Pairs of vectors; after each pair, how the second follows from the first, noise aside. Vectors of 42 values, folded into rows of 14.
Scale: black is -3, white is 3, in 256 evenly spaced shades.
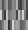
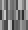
negated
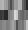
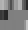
partly zeroed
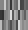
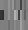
partly zeroed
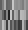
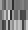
negated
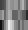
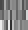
sign-scrambled
